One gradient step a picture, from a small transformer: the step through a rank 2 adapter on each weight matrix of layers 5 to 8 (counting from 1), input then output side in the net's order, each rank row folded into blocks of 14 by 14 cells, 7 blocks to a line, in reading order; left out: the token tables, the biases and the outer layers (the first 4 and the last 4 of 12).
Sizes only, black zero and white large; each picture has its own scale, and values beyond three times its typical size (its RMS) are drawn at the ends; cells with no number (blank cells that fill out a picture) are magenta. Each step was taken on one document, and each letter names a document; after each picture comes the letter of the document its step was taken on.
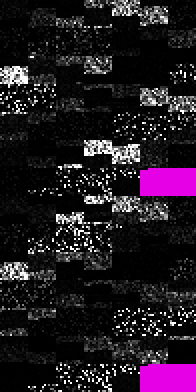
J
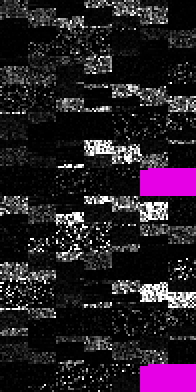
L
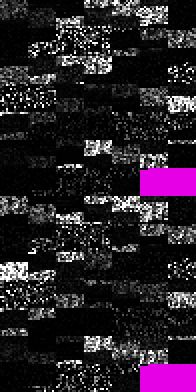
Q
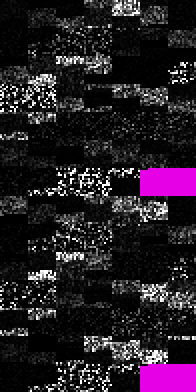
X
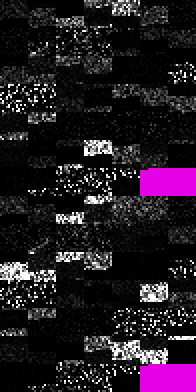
J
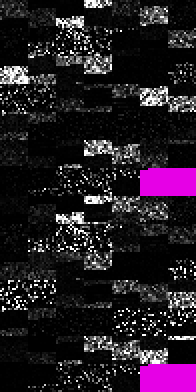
J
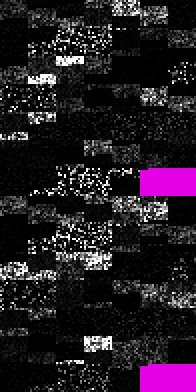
X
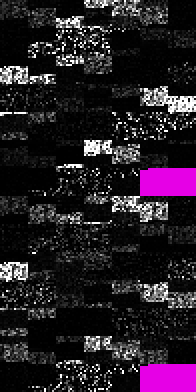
Q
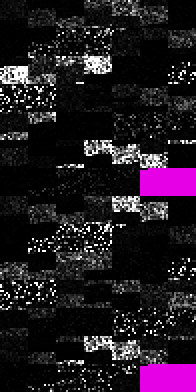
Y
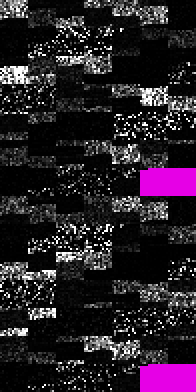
Y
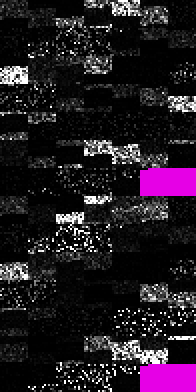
J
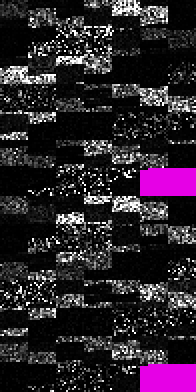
Y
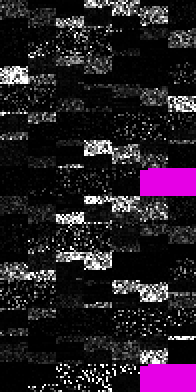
J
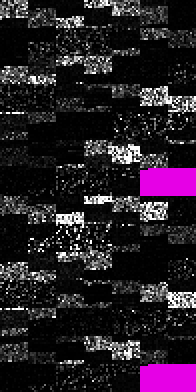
L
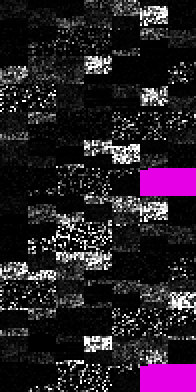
X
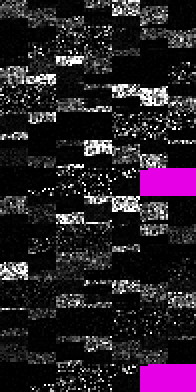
Y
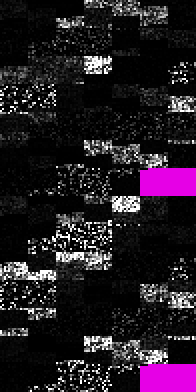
X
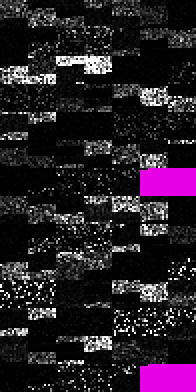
Y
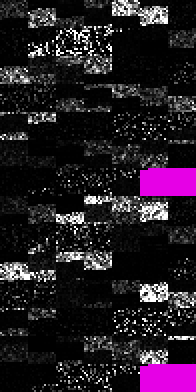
J
